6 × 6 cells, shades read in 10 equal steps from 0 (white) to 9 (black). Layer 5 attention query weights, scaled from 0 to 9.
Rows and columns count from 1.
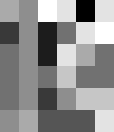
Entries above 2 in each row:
3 4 5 5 4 5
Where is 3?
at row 1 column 1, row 3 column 5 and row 6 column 2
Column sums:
29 23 34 19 26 14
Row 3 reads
5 4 8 1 3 5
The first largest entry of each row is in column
5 3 3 1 3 3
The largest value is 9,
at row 1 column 5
